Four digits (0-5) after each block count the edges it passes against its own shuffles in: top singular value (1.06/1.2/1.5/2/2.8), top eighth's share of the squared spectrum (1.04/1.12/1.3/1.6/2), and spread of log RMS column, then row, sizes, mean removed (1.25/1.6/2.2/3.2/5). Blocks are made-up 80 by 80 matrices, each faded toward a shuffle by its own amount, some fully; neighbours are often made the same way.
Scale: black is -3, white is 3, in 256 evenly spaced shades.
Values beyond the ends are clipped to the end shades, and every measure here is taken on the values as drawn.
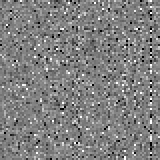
4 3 2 0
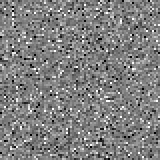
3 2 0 0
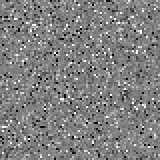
0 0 0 0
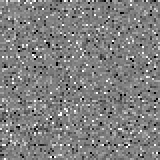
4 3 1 1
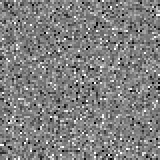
1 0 0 0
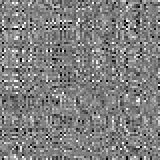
4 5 3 3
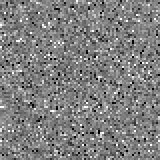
2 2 0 1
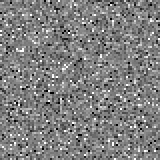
0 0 0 0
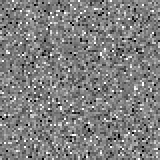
0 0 0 0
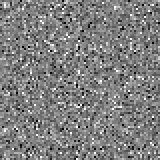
3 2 1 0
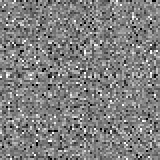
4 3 2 2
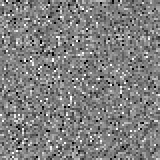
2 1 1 0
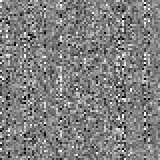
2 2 4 0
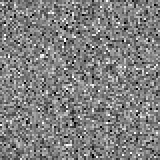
0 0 2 0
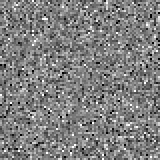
0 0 0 0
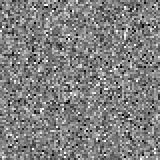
0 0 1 0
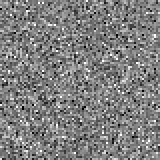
0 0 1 0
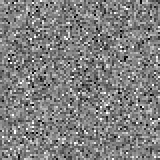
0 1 2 0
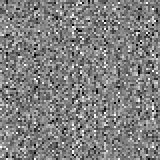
1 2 3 0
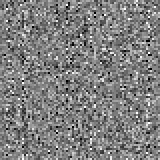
1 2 3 0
